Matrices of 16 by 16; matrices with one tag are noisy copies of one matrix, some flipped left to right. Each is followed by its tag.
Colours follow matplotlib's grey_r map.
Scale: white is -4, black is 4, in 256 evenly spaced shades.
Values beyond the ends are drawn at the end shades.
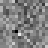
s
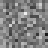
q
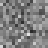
s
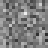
q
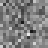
s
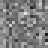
q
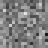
q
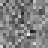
s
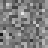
q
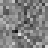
s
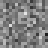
q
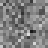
s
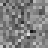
s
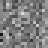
q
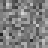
q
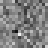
s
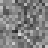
s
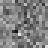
s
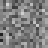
q
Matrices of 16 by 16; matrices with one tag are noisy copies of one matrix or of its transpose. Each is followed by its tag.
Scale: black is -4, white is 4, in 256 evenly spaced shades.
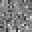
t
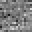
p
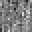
p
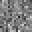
t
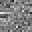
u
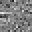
u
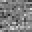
p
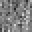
p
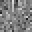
u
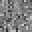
t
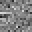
u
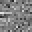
u
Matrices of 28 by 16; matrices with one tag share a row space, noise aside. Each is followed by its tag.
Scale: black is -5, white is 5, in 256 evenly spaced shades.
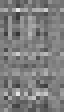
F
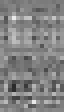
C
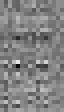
F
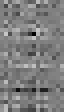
F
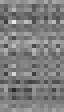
C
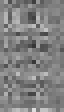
F
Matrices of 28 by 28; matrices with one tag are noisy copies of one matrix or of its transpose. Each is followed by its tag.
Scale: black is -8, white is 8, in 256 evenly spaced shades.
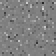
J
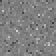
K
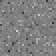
K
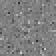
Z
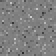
K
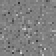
Z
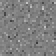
J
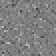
J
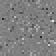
Z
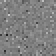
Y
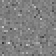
J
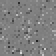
Z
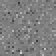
Z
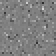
J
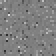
Y
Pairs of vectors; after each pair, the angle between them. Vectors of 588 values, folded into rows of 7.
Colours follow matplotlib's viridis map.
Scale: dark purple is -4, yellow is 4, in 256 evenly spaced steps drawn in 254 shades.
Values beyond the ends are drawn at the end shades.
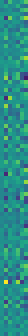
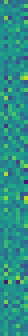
nearly opposite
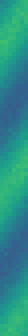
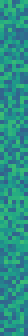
orthogonal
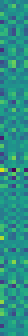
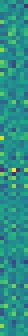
nearly opposite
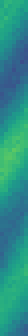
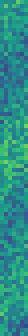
partly aligned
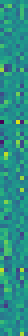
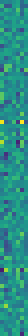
nearly opposite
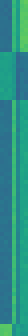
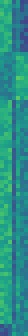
nearly opposite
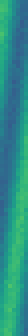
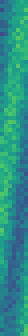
nearly opposite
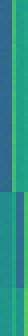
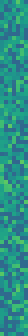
orthogonal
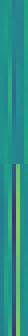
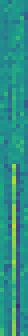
nearly opposite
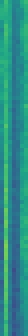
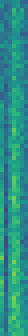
nearly opposite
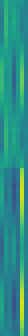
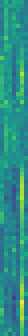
nearly parallel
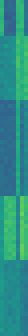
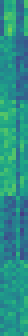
nearly opposite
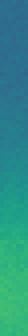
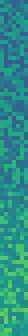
partly aligned
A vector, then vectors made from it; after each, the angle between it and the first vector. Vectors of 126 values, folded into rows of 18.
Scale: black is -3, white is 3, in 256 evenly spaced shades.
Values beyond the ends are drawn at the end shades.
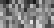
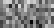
nearly opposite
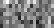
nearly opposite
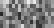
nearly opposite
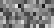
orthogonal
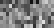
partly aligned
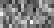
partly aligned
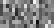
partly opposed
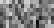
nearly opposite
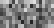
nearly opposite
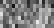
partly aligned
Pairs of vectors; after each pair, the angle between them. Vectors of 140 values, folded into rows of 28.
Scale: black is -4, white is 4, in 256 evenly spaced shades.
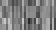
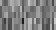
nearly opposite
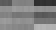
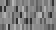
orthogonal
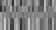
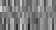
nearly opposite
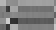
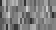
orthogonal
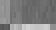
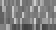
partly opposed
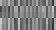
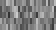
partly aligned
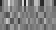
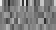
nearly opposite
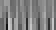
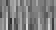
nearly opposite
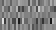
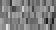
orthogonal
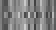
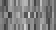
nearly parallel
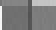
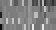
partly opposed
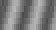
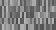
orthogonal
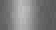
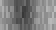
nearly opposite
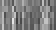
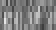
partly opposed
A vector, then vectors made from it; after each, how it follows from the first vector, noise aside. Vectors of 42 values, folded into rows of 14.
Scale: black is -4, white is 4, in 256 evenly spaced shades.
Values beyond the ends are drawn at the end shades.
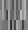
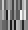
scaled up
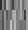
wrapped around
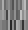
copied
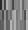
wrapped around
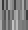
wrapped around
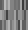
wrapped around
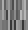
copied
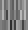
copied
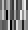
scaled up
